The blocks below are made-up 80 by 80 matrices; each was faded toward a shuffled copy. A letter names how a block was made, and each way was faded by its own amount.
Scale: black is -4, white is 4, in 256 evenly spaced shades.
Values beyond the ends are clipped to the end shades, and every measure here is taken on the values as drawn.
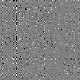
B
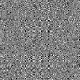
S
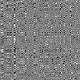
B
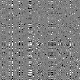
B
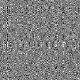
S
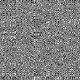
S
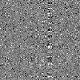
S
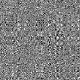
S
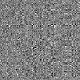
S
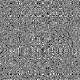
S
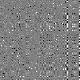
B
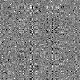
S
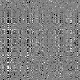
B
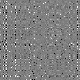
B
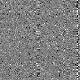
S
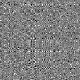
S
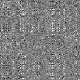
S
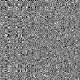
S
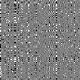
B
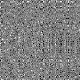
S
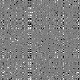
B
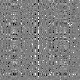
B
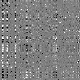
B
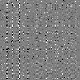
B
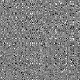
S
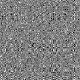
S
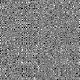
S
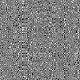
S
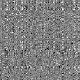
S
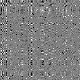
B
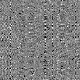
S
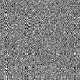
S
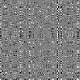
B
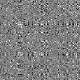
S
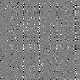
B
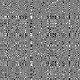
B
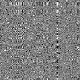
S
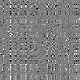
B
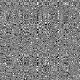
S
